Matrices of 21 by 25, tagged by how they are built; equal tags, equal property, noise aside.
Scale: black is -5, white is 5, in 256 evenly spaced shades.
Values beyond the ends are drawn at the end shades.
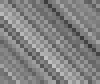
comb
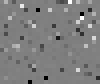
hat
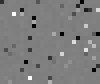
hat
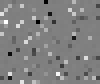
hat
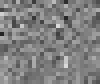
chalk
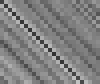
comb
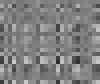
chalk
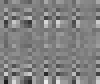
chalk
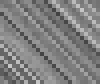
comb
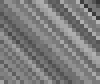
comb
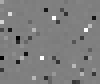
hat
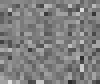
chalk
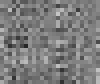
chalk
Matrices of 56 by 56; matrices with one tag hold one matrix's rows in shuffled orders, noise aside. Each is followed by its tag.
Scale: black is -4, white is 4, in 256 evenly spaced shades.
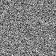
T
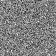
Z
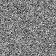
T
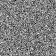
Z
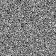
T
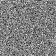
Z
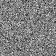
T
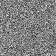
Z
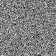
Z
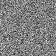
Z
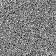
Z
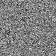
T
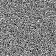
Z
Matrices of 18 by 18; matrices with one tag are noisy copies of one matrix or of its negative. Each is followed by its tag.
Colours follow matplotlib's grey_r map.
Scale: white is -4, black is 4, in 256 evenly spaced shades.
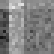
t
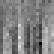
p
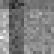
t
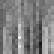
p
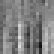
p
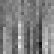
p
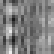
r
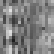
r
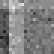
t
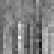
p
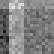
t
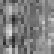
r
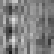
r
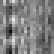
r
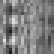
r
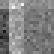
t
